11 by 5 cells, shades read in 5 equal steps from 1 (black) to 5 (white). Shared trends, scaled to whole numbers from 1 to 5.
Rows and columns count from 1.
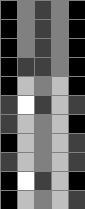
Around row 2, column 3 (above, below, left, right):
2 2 3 3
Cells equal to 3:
12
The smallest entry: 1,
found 15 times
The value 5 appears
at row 6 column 2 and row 10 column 2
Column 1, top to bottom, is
1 1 1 1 1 2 2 1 2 1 1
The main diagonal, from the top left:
1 3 2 3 1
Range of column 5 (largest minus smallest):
1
